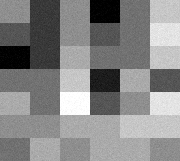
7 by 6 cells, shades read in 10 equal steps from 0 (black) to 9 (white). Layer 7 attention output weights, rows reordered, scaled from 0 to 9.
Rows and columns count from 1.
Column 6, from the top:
7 8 7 3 8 7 5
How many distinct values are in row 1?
5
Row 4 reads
4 4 7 1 6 3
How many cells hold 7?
5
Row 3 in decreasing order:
7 6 4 4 2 0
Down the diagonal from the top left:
5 2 6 1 5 7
